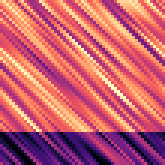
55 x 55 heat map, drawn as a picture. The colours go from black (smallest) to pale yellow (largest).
Average level on the scale: 60%. Seam: horizontal, 80% of the way down, the top part higher. Grain: diagonal, down to the right.
